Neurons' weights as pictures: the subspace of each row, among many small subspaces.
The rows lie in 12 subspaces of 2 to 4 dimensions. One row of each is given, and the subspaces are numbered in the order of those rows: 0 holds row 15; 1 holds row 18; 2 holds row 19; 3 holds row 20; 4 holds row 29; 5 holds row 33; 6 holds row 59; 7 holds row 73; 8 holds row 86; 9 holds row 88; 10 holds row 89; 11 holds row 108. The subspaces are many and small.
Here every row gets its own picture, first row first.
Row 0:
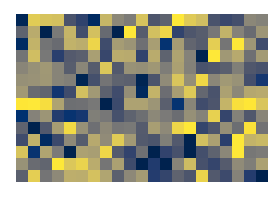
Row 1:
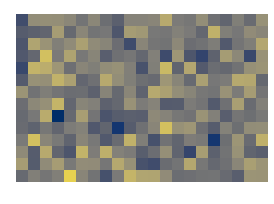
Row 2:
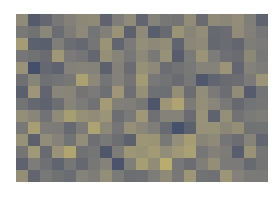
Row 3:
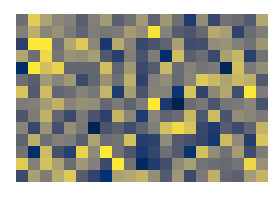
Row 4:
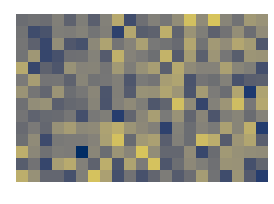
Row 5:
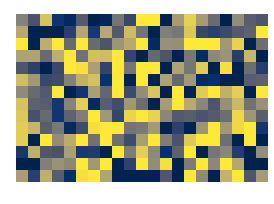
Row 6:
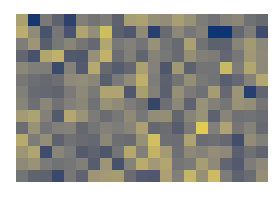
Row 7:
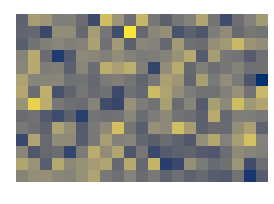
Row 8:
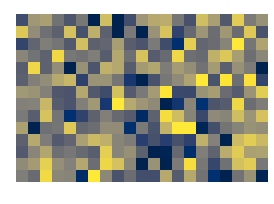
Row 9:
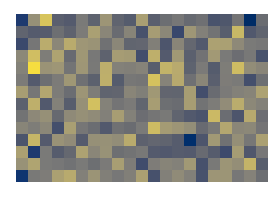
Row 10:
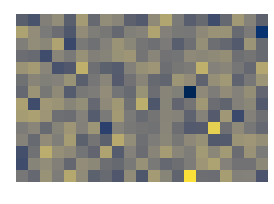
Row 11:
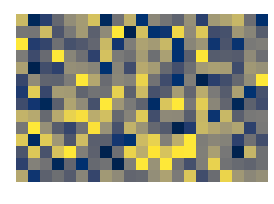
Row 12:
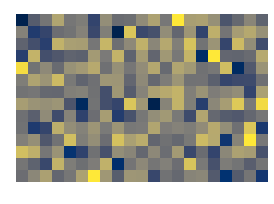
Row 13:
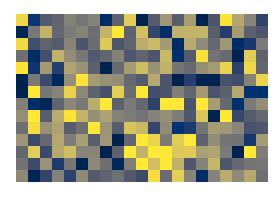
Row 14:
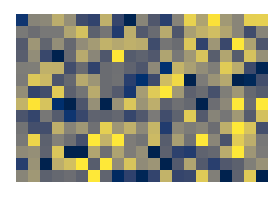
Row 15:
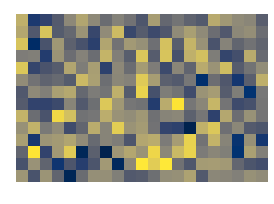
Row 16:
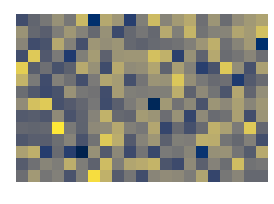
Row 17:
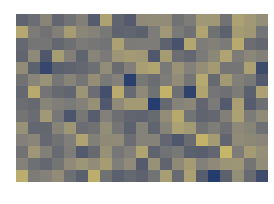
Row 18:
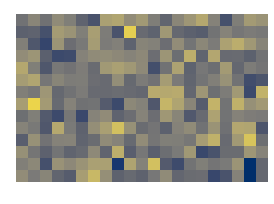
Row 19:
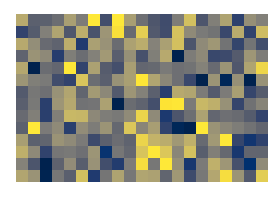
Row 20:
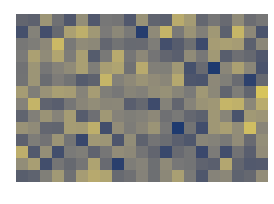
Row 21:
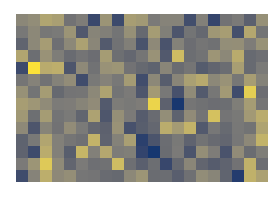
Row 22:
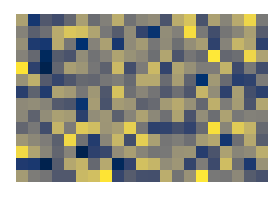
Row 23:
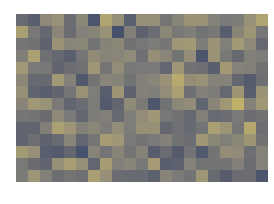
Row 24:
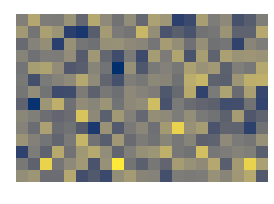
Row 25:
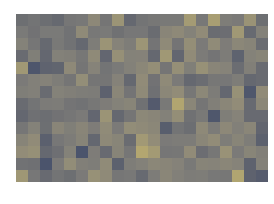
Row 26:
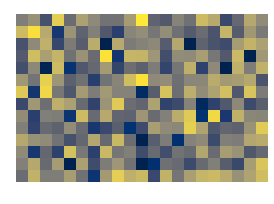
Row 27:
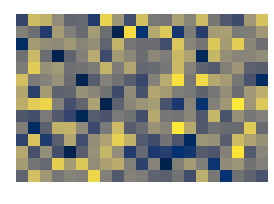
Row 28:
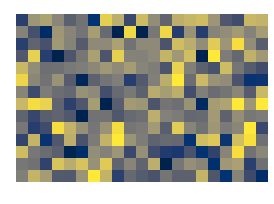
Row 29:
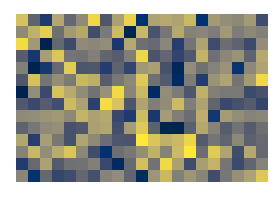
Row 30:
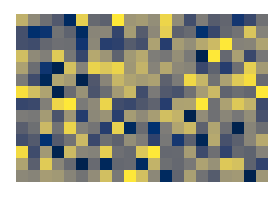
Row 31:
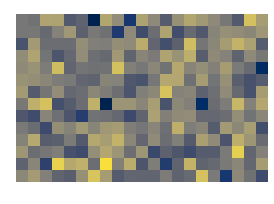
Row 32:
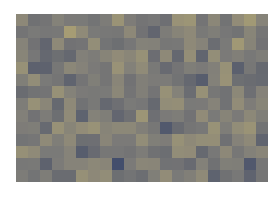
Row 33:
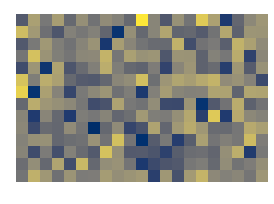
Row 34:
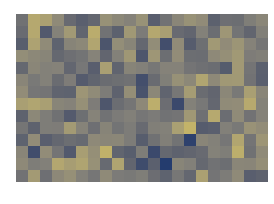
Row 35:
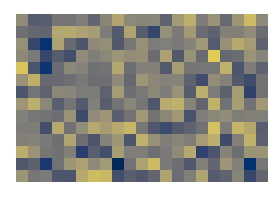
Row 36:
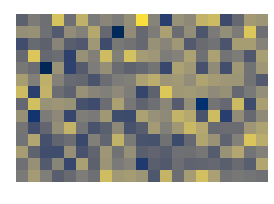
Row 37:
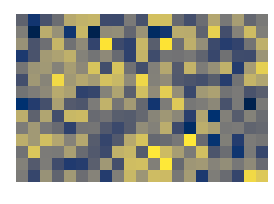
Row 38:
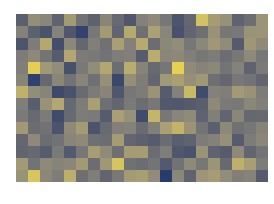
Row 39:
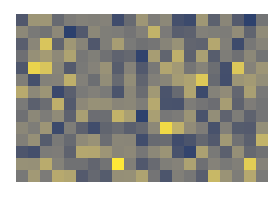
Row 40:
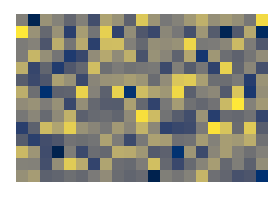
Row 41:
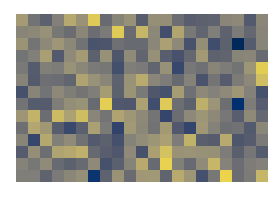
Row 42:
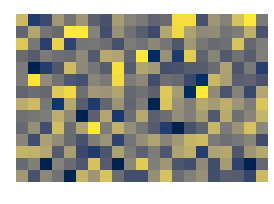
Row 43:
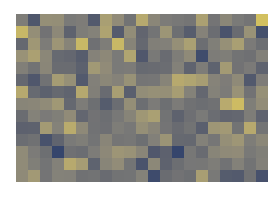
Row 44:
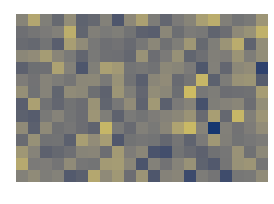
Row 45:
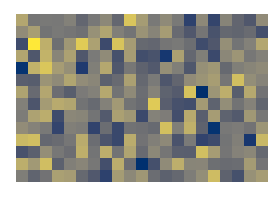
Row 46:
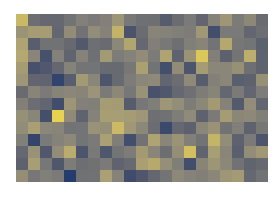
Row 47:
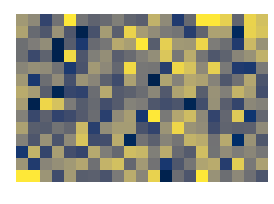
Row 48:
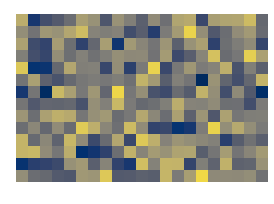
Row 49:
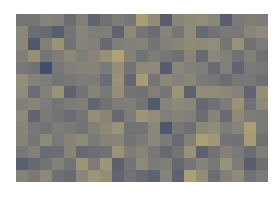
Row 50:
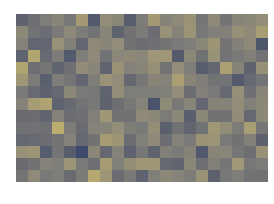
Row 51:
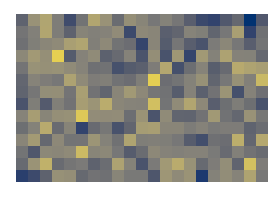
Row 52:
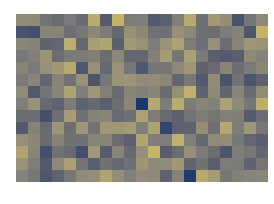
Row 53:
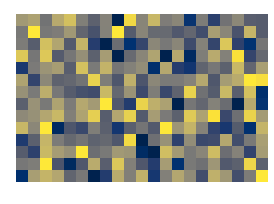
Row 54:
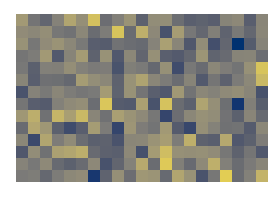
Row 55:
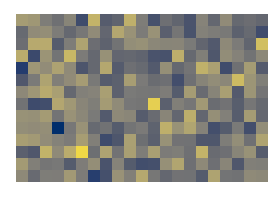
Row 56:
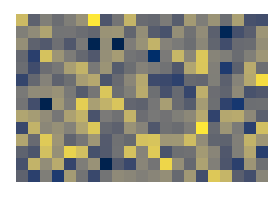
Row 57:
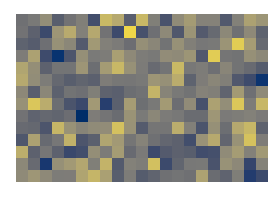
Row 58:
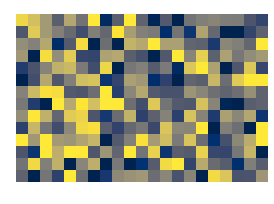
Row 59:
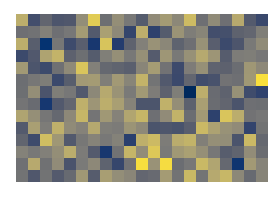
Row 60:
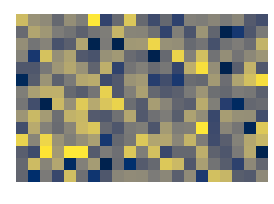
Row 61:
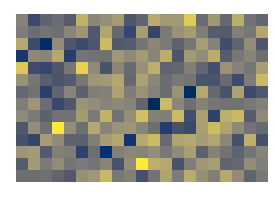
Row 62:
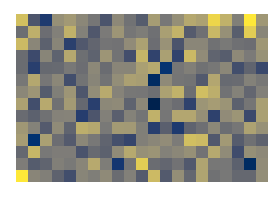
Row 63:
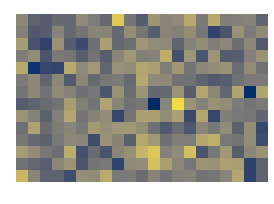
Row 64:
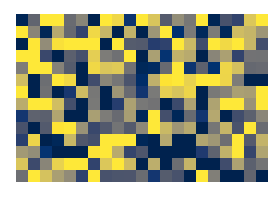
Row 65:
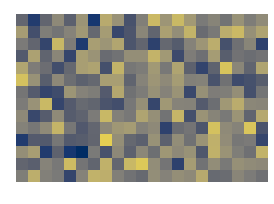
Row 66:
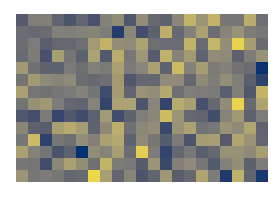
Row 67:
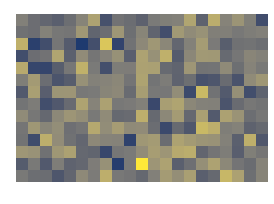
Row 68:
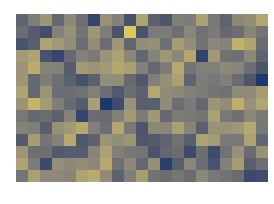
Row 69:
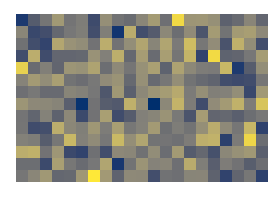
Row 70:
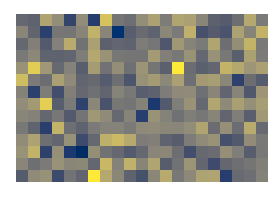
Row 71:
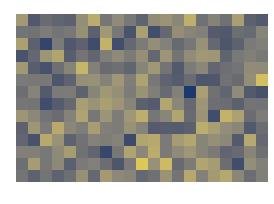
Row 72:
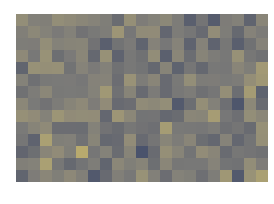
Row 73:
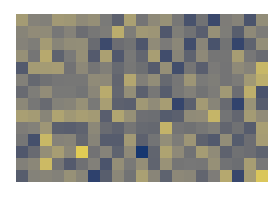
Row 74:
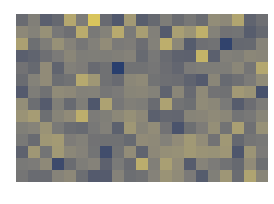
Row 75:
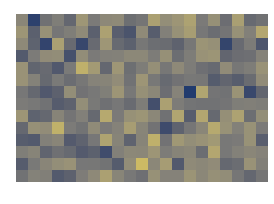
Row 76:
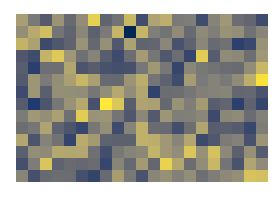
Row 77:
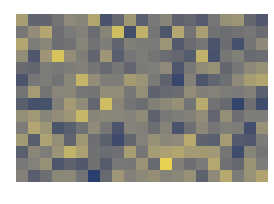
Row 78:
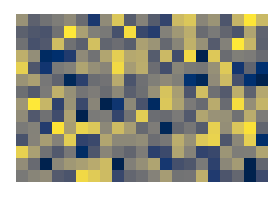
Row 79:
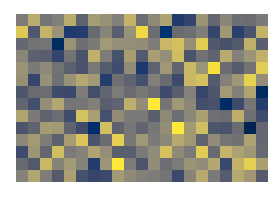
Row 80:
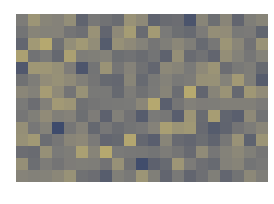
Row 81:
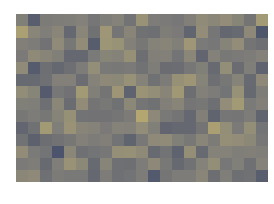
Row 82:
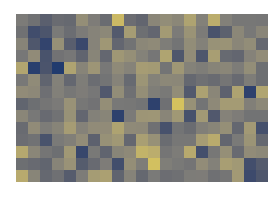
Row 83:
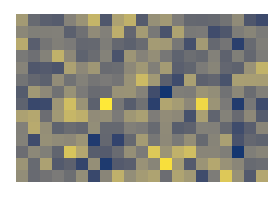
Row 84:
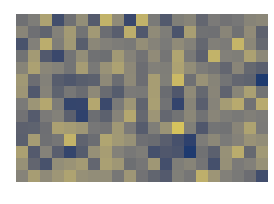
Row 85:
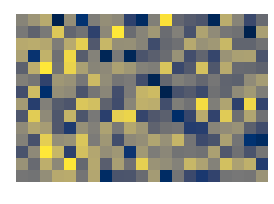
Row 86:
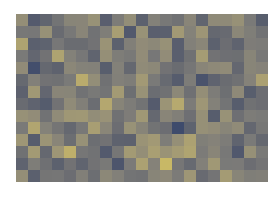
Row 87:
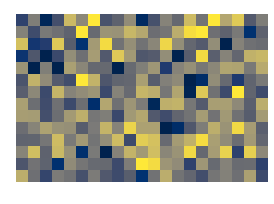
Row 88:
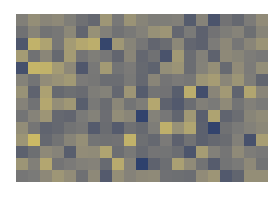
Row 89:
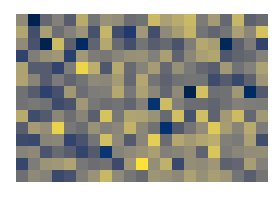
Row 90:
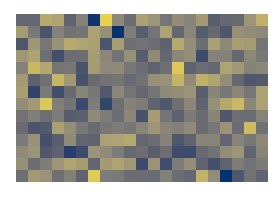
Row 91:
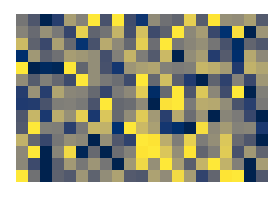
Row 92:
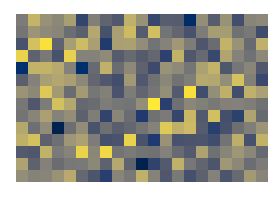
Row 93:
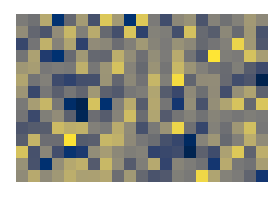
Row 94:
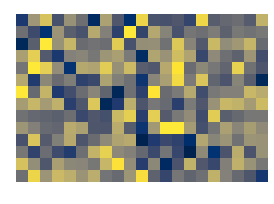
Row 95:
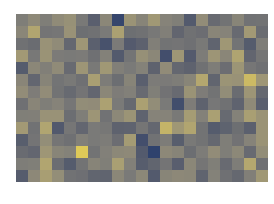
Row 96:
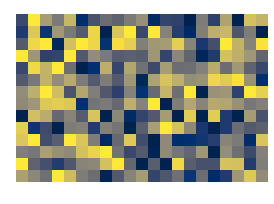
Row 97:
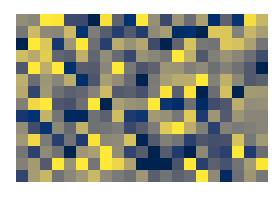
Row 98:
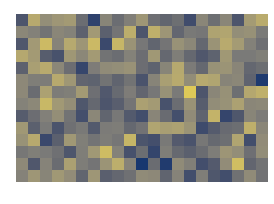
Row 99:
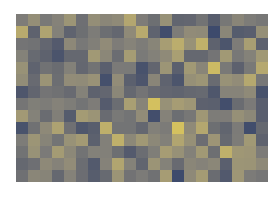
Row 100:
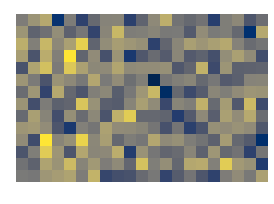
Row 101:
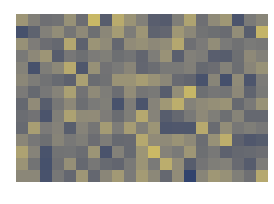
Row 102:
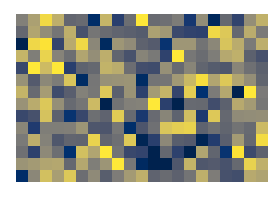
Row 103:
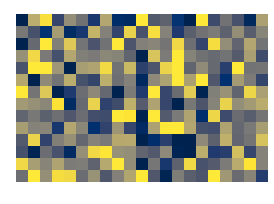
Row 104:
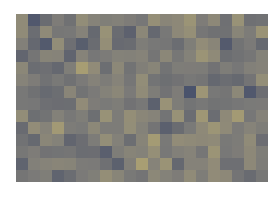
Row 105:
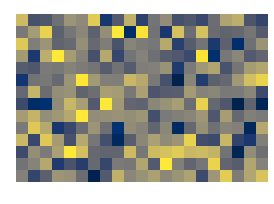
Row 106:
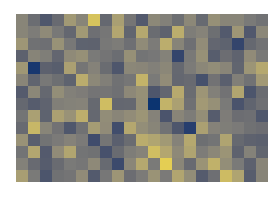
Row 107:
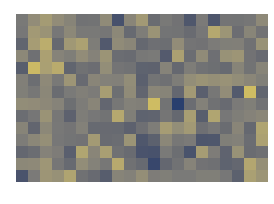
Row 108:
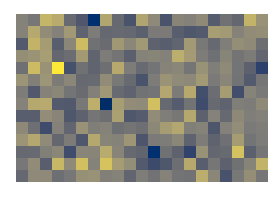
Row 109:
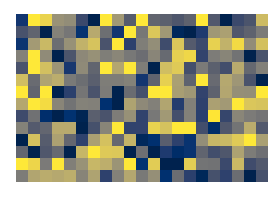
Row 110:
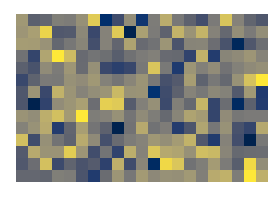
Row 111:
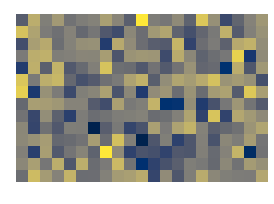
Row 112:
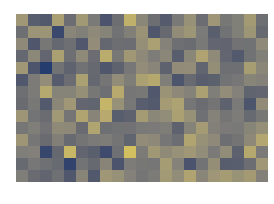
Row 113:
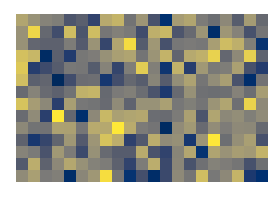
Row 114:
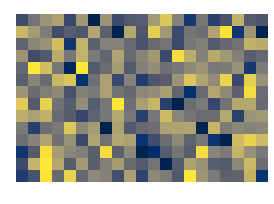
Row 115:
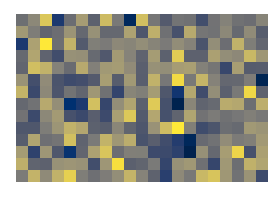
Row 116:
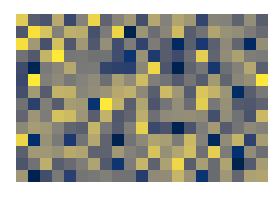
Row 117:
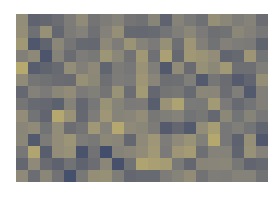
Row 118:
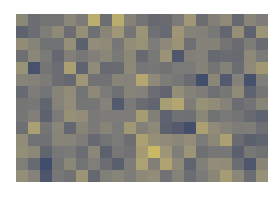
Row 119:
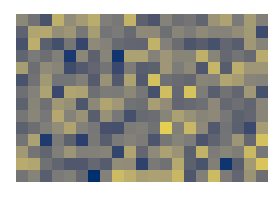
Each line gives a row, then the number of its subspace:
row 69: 0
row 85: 5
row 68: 4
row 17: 2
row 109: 1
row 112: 5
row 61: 6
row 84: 1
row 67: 9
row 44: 2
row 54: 7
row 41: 7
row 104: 10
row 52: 2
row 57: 1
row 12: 0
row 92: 6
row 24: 3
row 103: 4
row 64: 9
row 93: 1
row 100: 5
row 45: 9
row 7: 1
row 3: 8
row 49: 5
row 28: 8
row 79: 3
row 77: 8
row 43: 9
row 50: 6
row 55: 6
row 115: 1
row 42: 3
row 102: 11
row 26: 5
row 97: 11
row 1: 0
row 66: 7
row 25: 7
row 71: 6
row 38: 3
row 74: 11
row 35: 1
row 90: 9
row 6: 9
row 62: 3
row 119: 5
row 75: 10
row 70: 9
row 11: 8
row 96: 10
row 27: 8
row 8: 2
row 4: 11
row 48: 1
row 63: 11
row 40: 9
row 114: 2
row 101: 2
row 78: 4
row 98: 6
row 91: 7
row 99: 3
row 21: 7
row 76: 4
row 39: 4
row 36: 5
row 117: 0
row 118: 2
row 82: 11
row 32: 4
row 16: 6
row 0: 0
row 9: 3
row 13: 5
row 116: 3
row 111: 5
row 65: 10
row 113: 0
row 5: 5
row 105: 8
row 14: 11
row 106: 7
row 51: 3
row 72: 7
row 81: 9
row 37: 0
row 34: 0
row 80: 6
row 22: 1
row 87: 11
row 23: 9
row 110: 1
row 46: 0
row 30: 11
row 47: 3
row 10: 2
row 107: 11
